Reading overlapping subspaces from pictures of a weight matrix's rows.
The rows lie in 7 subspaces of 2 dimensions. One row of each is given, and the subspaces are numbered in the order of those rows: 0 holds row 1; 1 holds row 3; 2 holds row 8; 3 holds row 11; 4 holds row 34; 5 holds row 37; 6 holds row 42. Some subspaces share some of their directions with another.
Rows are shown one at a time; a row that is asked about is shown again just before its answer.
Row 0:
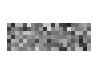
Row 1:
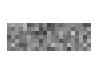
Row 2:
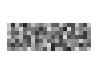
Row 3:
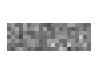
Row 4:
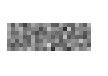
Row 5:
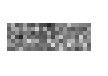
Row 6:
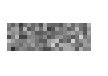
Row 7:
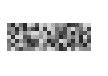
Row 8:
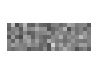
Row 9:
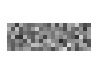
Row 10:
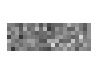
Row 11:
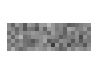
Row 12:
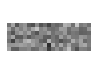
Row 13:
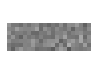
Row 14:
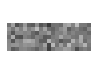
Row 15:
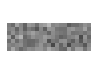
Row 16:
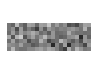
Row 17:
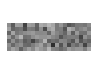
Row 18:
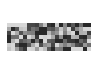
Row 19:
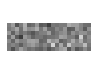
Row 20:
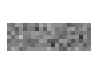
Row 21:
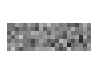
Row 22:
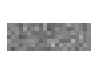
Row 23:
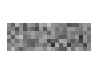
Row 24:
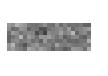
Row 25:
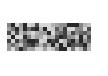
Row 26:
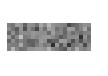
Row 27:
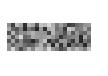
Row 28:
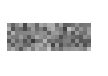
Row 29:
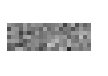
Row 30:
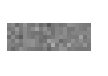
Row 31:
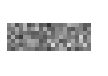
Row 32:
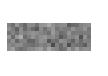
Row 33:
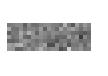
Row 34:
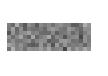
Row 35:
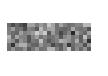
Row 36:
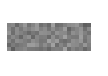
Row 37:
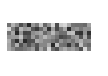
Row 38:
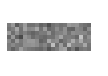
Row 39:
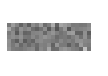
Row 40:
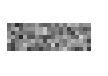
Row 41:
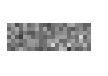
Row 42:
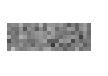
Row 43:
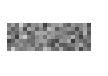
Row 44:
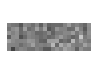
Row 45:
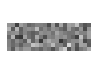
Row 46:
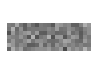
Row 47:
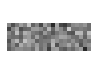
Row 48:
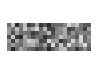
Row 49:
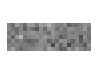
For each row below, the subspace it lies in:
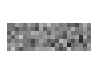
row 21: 2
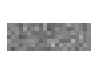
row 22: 6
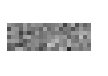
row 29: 1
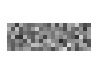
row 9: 3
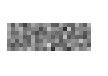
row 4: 2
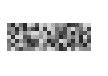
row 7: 0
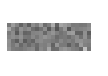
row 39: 5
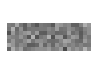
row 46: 4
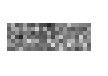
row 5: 4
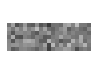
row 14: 1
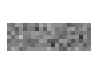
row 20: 6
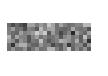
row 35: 0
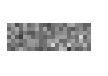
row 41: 1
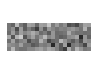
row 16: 3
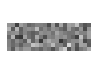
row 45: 3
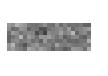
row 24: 0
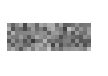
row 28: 3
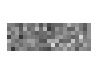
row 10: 6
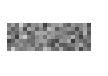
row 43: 6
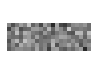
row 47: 5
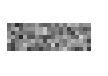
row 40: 0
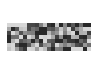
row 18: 0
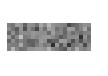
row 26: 6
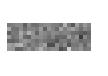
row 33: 1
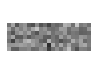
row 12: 1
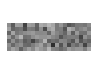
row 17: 3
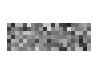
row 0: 5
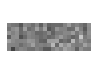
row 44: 6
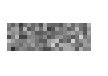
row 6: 6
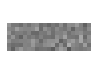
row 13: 2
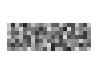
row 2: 2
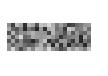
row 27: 3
